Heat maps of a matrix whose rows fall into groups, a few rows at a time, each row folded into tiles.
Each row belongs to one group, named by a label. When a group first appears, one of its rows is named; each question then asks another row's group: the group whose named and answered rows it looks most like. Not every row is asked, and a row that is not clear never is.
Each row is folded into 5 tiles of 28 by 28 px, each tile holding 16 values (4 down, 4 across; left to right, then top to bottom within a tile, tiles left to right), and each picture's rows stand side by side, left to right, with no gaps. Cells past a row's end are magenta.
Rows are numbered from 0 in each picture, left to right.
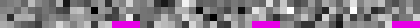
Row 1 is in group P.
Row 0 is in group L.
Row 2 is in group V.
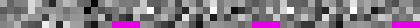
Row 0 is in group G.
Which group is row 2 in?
V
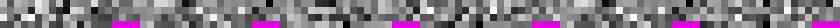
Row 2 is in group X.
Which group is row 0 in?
L
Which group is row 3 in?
V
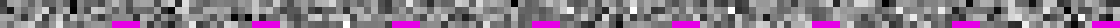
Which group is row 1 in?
L
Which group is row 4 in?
V
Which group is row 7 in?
G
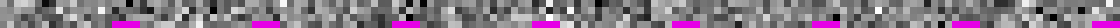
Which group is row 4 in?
X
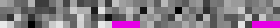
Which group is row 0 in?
L
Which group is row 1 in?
X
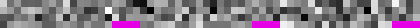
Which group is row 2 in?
G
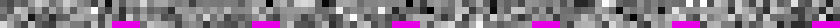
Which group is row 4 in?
P
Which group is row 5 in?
L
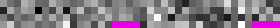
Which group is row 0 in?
X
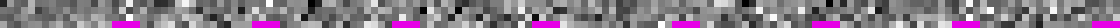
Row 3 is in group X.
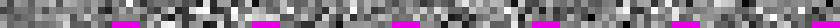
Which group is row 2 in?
V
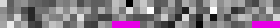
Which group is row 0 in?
L
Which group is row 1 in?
V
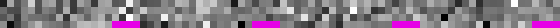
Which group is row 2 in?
V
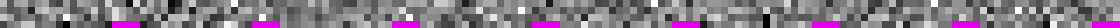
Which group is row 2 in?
L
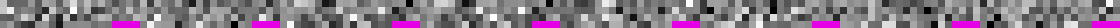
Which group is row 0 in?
V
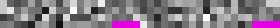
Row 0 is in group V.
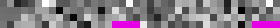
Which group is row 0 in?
P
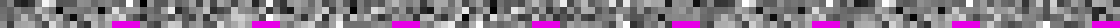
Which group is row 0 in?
P
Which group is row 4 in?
X
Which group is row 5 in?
P
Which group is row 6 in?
P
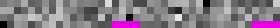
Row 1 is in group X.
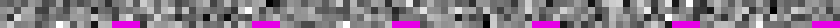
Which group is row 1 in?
X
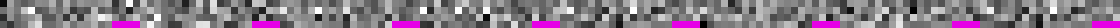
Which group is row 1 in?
L
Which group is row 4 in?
V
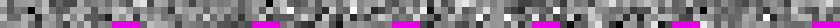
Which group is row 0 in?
L
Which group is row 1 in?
L
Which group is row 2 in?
V
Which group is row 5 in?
X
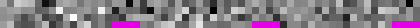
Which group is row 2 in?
X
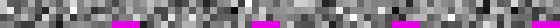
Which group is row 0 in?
V
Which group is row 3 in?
L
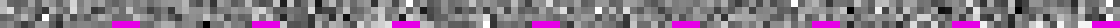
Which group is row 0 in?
V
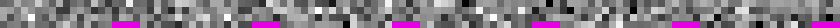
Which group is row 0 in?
L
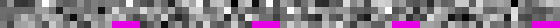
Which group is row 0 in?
P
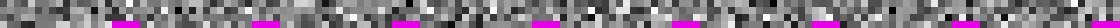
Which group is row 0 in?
L
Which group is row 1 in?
X
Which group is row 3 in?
V
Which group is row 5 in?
L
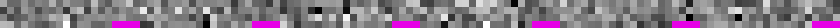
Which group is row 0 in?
X
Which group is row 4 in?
L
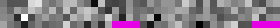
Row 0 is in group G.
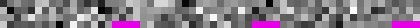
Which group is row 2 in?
V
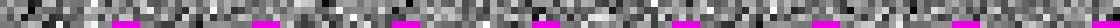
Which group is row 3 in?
L
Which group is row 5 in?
V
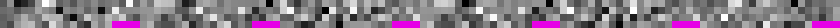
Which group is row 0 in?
P
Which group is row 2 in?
V
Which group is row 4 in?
V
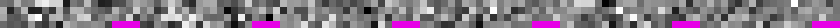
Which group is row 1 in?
G
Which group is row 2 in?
G
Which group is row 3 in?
V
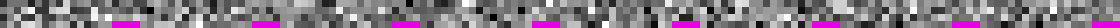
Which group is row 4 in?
G
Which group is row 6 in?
V
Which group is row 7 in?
V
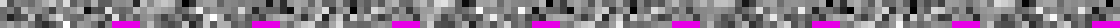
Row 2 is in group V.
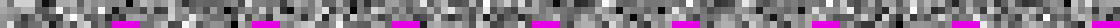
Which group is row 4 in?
P
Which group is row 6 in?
V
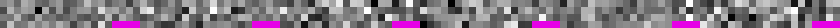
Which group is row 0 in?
X
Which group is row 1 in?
V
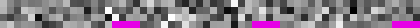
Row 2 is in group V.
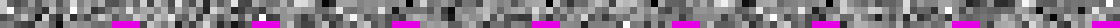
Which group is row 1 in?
L
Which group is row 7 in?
P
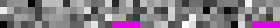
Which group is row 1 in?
G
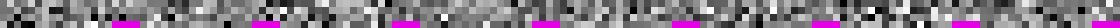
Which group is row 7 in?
P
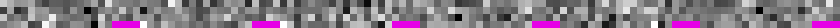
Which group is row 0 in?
G
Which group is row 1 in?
G
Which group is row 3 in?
X
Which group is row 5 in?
P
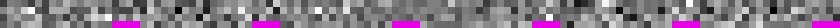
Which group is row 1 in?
X
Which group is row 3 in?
L
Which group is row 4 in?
P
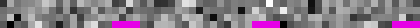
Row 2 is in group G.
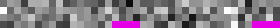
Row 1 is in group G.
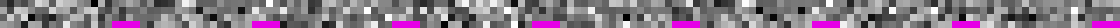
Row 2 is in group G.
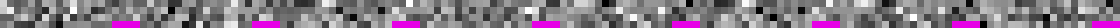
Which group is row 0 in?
V
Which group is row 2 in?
P
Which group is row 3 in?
X
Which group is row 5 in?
P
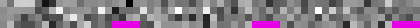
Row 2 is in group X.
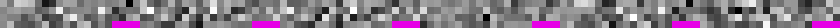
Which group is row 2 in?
V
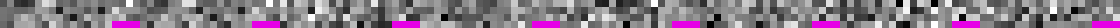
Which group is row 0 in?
P
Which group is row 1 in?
P
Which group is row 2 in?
L
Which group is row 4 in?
G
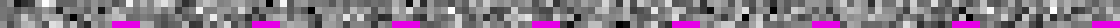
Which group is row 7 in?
V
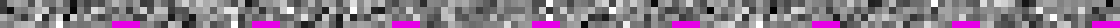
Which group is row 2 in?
V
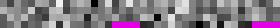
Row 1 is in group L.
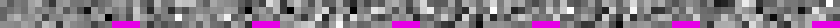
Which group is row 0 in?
G
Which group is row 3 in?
V
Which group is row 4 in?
V
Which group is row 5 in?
P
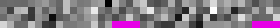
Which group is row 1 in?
V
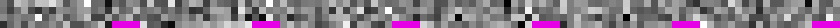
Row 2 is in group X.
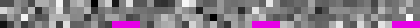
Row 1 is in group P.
